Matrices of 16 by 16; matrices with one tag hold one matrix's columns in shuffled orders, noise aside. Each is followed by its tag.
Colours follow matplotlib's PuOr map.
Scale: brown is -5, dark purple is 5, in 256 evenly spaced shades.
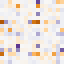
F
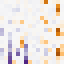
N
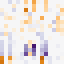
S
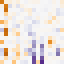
N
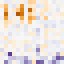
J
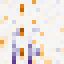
N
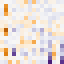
N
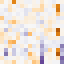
N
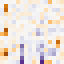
N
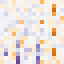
N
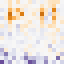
J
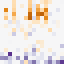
J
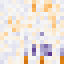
S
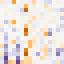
N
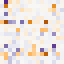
F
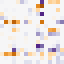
F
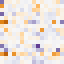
F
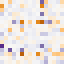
F
